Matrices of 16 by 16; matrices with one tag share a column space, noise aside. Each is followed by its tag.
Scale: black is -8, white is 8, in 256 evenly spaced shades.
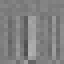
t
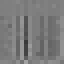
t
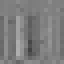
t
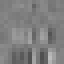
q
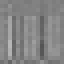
t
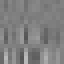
q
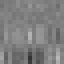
q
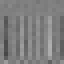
t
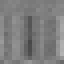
t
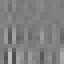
q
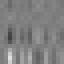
q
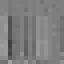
t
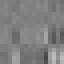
q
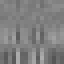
q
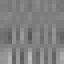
q
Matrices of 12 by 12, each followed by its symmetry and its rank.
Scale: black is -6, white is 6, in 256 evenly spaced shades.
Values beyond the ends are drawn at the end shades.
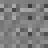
neither, rank two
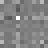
symmetric, rank two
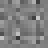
antisymmetric, rank two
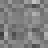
antisymmetric, rank two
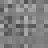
antisymmetric, rank two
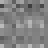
neither, rank two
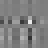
neither, rank one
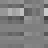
neither, rank one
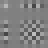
symmetric, rank one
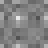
symmetric, rank two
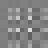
symmetric, rank one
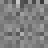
neither, rank two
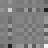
symmetric, rank one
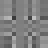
neither, rank one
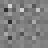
antisymmetric, rank two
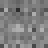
neither, rank two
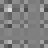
symmetric, rank one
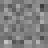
antisymmetric, rank two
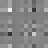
symmetric, rank two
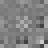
symmetric, rank two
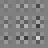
symmetric, rank one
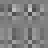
neither, rank one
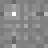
symmetric, rank two
